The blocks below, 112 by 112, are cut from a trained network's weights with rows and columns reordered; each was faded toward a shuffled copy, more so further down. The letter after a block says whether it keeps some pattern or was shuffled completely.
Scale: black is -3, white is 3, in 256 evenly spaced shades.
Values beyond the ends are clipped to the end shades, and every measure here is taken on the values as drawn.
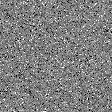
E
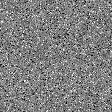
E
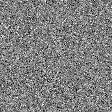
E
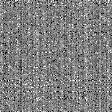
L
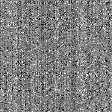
L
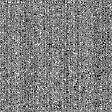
L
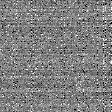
L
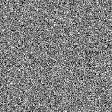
L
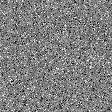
E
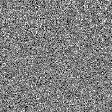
L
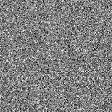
L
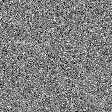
E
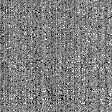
L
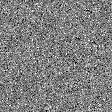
E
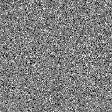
L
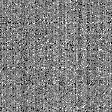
L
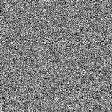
L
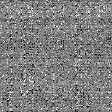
L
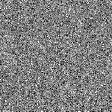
L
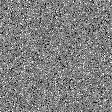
E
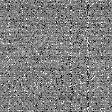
L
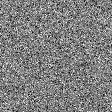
E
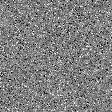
E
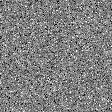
E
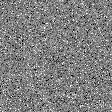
E
